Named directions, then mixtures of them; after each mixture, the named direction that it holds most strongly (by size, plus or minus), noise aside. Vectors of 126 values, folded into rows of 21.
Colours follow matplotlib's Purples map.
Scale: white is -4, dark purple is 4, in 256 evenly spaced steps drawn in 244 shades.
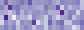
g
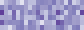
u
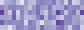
u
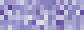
u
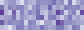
u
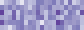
u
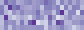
g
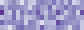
u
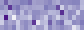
g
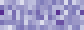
u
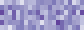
u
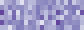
u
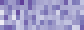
u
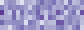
u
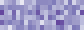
u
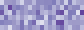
u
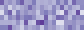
u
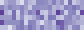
u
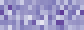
u
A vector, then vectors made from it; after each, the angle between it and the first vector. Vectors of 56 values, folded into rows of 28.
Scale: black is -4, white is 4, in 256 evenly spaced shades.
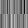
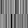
partly opposed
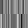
partly opposed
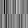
orthogonal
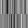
orthogonal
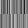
nearly parallel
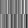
nearly opposite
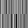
partly opposed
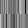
partly opposed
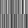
nearly opposite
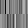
orthogonal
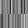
partly aligned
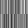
nearly opposite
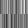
nearly opposite
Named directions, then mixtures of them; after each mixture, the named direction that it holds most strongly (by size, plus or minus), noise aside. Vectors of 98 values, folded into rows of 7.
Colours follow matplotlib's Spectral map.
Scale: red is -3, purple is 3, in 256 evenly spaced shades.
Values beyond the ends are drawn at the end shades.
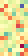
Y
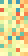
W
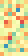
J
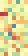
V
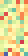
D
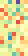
W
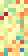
D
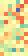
J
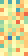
W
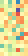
W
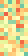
D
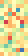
J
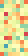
J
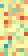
J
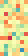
J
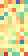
D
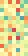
W
